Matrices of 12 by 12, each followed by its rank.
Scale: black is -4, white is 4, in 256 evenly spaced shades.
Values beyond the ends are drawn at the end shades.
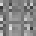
two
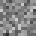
full rank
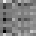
two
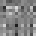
two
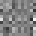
two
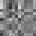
two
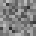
full rank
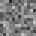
full rank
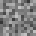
full rank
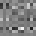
two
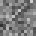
full rank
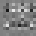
two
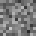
full rank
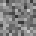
full rank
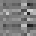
two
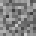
full rank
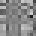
two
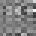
two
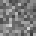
full rank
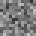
full rank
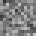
full rank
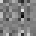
two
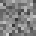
full rank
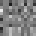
two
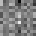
two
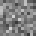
full rank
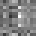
two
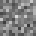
full rank
